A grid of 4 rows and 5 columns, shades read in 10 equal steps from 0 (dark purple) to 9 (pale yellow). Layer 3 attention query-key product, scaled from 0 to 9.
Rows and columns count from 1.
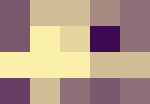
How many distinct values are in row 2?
5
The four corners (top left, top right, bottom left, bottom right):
3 4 2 4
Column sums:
17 32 28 15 19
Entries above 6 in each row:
2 2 5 1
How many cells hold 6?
0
